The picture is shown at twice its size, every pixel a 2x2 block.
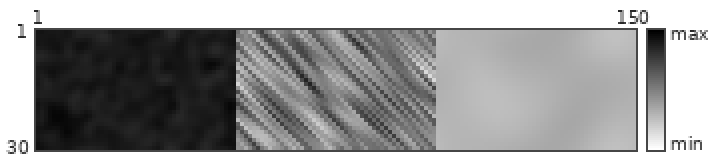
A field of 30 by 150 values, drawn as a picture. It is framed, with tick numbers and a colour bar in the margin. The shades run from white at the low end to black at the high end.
The table splits into one row of 3 panels. Panel 1,1: very high, blotchy, faint in contrast. Panel 1,2: middling, slanting down to the right, strong in contrast. Panel 1,3: low, smooth, faint in contrast.
